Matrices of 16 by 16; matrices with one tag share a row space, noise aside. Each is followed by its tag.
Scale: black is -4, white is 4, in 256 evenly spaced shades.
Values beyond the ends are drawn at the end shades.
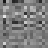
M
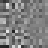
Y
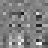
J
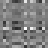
M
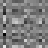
M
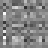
M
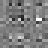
J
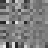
Y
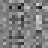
J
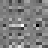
J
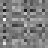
M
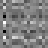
M
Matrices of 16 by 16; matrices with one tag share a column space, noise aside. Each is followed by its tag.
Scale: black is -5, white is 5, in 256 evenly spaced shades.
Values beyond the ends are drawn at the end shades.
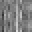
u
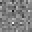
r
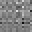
r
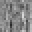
u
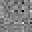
r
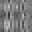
u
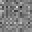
r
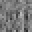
u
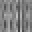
u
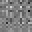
r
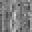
u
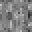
u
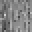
u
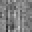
u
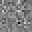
r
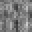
u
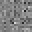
r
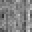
u
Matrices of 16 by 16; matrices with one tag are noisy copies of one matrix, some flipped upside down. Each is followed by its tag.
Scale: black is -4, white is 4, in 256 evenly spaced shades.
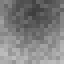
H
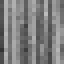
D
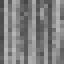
D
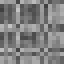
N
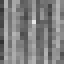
D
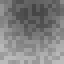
H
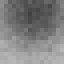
H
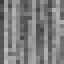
D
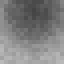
H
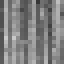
D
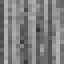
D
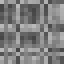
N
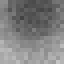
H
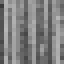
D
